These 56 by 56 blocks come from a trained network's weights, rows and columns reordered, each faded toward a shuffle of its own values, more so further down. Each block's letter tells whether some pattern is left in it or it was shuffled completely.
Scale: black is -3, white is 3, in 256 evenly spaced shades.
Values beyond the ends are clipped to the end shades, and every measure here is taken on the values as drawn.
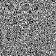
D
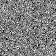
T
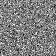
T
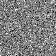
T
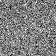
T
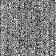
D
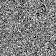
T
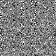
D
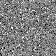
T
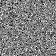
T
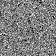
T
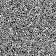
T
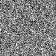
D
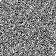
T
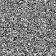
D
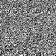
D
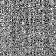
D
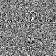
D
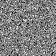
T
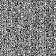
D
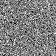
T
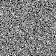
T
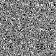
D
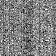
D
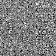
D
